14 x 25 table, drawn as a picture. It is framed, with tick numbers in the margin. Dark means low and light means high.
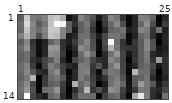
Ninth with the highest average: top left. Odd patch: higher, in the top left. Stripes: upright, repeating 5 times.
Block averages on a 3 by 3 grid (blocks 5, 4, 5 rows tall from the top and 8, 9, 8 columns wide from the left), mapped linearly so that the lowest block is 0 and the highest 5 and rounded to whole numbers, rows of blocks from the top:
5 1 0 / 1 1 0 / 2 1 1
